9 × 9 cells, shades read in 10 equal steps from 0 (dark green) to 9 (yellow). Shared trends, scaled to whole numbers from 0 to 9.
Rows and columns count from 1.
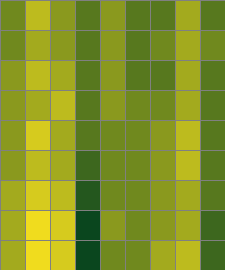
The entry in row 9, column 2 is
9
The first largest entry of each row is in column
2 2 2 3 2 2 2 2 2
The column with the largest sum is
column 2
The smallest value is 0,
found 2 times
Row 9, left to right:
6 9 8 0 4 4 6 7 2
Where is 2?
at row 6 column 4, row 8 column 9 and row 9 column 9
